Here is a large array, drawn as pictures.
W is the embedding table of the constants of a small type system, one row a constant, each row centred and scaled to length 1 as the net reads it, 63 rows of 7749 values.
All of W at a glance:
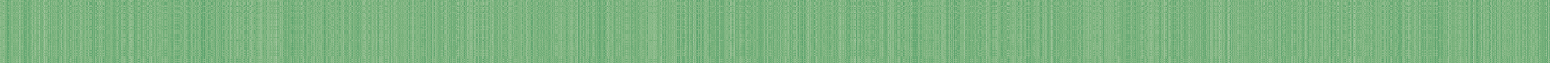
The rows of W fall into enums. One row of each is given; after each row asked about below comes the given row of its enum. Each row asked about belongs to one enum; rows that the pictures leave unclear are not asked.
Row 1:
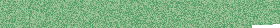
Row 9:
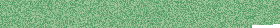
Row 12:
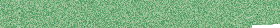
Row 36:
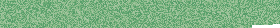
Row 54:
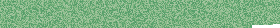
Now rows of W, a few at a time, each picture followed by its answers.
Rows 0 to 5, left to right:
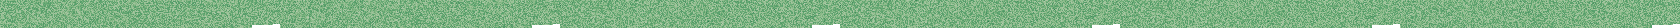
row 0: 36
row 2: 9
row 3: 9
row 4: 9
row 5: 54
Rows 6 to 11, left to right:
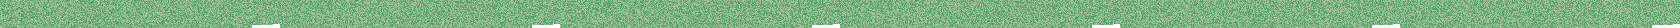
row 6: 12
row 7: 9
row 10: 54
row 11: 54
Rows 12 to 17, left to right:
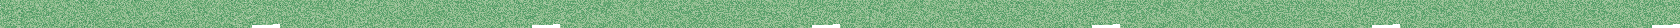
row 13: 9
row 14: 36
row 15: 1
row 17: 54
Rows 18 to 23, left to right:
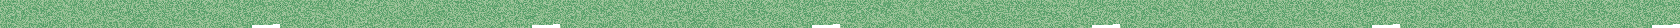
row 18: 54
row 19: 9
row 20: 54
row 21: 36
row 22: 54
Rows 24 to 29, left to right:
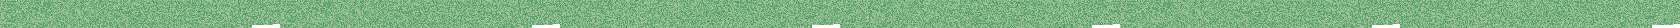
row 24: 36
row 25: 36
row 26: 9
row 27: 1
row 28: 36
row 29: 9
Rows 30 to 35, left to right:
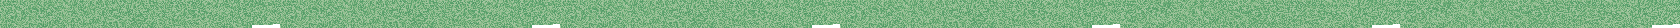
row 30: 54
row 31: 54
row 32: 54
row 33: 54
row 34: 36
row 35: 36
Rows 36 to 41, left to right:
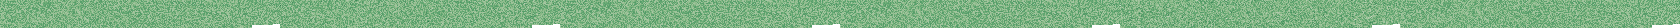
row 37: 9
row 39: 36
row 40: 12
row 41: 36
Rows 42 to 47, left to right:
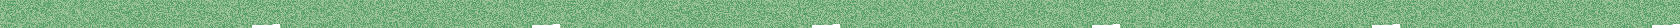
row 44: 36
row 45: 54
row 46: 1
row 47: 54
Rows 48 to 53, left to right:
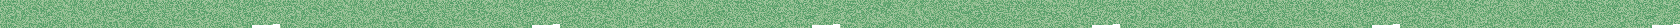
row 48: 54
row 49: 54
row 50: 9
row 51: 36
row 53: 9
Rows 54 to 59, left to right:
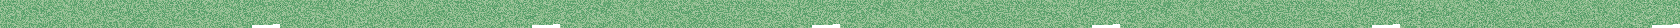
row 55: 9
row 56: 36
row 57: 36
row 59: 12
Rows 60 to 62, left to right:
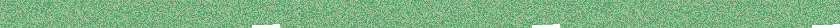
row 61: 12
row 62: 36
